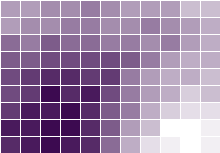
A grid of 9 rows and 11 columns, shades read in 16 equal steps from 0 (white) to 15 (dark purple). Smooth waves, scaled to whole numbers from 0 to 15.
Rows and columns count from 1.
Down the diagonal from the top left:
6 7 10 11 12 11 8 4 1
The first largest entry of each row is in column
5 4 3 3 3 3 4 3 3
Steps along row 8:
same up same down down down down down same up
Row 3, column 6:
8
